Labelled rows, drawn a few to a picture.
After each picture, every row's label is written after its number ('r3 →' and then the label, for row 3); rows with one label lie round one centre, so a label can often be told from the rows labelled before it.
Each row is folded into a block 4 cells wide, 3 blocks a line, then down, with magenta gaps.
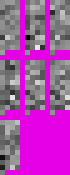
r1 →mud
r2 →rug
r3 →mud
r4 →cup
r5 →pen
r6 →pen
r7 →rug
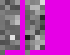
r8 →cup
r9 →rug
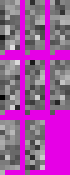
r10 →rug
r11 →cup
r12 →cup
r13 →rug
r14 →cup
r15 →cup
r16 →mud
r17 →pen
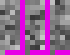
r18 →mud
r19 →pen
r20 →cup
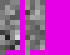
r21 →pen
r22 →mud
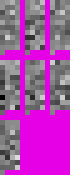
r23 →mud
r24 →rug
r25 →mud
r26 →rug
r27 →pen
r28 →cup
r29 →pen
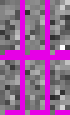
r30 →pen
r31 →mud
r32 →rug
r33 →cup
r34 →mud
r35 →rug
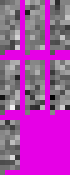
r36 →pen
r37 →mud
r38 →cup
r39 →rug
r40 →pen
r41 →rug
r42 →cup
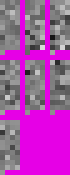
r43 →mud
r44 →pen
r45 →rug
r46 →mud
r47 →mud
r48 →cup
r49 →mud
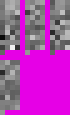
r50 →rug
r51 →mud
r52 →pen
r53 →mud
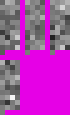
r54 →pen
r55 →mud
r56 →rug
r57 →cup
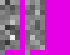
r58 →cup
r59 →mud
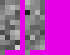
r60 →pen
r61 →mud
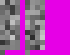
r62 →cup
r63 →pen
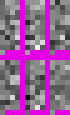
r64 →pen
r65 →rug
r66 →cup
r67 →cup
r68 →rug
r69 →mud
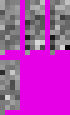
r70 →mud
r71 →rug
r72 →rug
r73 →mud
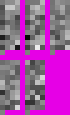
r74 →rug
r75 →rug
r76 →pen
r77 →pen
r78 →cup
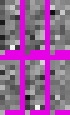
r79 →rug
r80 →pen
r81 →mud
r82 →mud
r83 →rug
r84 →mud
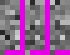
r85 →pen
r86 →cup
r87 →cup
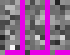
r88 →rug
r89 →cup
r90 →cup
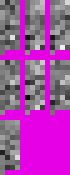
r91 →cup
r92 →rug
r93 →rug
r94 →cup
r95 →rug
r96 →cup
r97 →pen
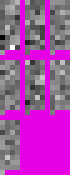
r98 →rug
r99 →cup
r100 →mud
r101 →mud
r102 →cup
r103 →mud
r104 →mud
